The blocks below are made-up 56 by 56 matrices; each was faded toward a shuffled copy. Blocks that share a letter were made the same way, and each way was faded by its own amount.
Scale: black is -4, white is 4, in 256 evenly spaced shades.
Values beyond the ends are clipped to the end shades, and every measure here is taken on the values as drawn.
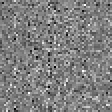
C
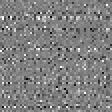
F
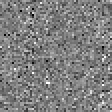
C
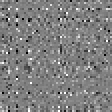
F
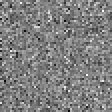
C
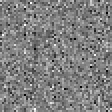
C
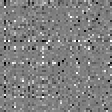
F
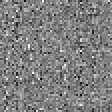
C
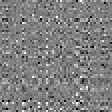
F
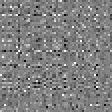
F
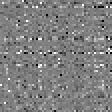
F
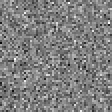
C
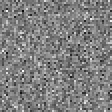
C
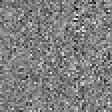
C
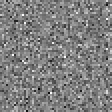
C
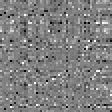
F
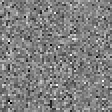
C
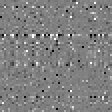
F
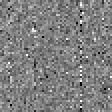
C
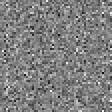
C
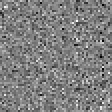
C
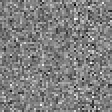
C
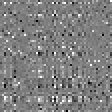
F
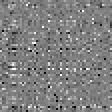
F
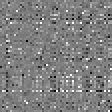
F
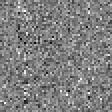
C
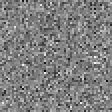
C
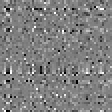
F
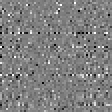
F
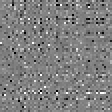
F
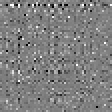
F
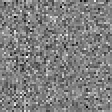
C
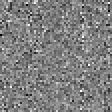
C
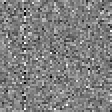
C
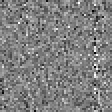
C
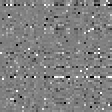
F
